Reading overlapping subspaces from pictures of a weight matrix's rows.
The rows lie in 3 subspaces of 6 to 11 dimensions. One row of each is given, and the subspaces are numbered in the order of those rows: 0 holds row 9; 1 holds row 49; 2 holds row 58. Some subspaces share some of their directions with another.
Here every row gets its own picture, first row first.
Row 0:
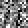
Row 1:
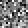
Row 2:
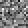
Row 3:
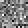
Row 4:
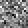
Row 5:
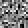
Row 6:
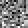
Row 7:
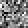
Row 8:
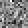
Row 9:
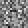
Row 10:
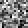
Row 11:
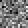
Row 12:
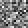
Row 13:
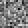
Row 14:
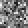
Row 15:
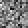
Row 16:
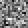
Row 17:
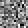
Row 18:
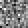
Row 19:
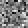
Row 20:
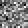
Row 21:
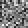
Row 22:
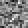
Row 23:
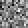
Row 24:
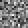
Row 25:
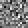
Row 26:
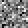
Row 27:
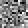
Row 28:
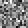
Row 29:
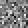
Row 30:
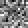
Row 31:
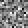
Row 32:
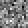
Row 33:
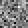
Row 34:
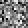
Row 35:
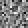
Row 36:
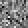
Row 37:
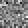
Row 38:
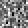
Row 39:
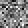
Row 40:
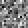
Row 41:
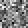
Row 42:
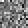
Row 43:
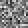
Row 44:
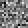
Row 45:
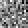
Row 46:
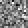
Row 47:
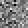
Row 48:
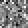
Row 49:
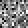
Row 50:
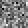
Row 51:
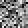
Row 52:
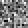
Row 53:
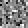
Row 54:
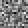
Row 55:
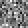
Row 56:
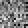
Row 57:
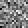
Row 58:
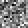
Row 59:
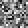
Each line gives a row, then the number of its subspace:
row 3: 1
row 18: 0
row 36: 1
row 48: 0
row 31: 1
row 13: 1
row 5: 1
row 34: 0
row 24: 1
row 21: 1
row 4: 1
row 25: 0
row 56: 1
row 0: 0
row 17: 1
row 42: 0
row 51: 1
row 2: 1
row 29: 1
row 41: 1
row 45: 1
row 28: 1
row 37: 0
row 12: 1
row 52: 2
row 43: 1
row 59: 0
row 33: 1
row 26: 1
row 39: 1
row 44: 1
